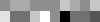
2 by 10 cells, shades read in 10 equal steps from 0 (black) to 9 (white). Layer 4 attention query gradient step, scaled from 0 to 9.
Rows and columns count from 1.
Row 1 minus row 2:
-3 2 2 -2 -4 0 7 2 1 4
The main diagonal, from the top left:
5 4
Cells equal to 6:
3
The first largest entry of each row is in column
7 5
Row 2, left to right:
8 4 4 7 9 5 0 4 4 3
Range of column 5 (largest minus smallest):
4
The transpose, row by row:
5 8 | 6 4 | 6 4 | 5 7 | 5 9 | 5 5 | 7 0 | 6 4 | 5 4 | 7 3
